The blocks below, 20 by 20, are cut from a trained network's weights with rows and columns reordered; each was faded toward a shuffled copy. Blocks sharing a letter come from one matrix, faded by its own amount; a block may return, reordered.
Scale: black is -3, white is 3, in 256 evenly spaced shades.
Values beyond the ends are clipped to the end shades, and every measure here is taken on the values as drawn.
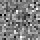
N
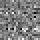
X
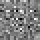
X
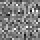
N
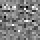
X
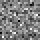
N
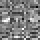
X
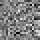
X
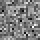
N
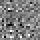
X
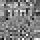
X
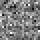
N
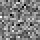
N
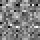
X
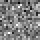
N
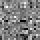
X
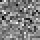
N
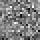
N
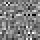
X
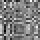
X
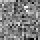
N
